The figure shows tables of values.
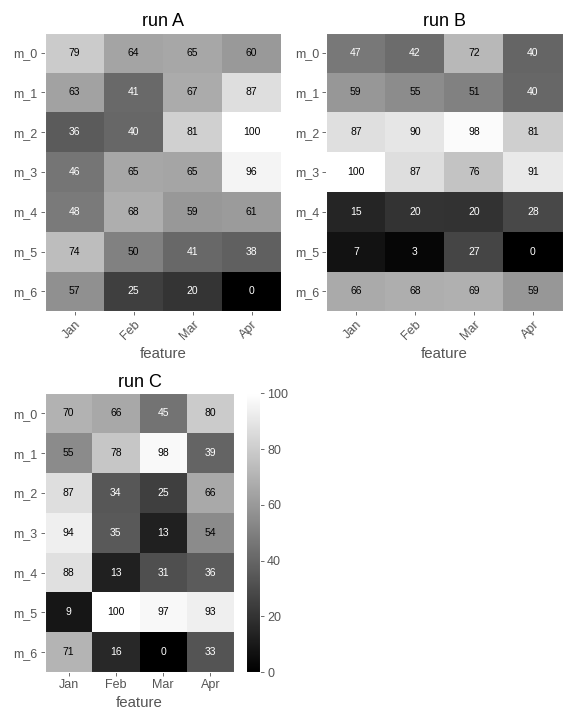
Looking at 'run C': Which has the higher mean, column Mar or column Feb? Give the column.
Feb
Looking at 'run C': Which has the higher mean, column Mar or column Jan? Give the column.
Jan
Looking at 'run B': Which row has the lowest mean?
m_5
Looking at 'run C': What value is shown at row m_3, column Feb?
35
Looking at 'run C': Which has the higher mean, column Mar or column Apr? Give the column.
Apr
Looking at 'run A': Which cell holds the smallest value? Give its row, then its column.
m_6, Apr
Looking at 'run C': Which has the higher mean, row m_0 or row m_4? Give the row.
m_0
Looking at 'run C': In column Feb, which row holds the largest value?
m_5
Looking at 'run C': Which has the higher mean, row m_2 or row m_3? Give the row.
m_2
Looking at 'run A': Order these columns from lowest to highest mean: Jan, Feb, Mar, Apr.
Feb, Mar, Jan, Apr
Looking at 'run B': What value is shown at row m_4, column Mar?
20
